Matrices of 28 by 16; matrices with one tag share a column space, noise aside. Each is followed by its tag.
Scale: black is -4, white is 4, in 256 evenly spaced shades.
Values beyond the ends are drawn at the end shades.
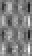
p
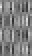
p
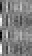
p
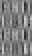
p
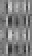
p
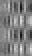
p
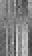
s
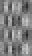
p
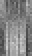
s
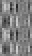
p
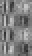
p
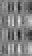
p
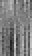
s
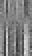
s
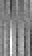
s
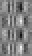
p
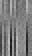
s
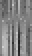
s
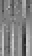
s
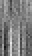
s
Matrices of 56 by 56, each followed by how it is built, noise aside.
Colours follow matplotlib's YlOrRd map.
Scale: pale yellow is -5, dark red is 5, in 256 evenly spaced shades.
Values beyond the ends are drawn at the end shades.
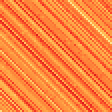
Toeplitz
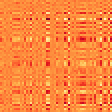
low rank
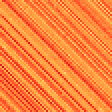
Toeplitz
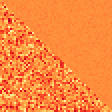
lower triangular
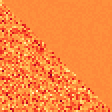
lower triangular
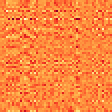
low rank
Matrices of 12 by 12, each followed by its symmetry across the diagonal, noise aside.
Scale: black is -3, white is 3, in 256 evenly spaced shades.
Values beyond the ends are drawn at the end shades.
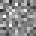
symmetric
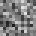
antisymmetric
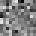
antisymmetric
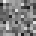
antisymmetric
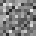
symmetric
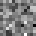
antisymmetric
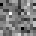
neither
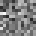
neither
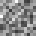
symmetric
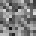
antisymmetric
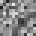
symmetric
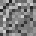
symmetric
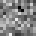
neither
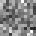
neither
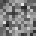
symmetric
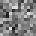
antisymmetric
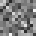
symmetric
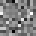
antisymmetric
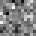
antisymmetric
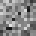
symmetric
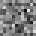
neither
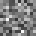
neither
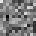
neither
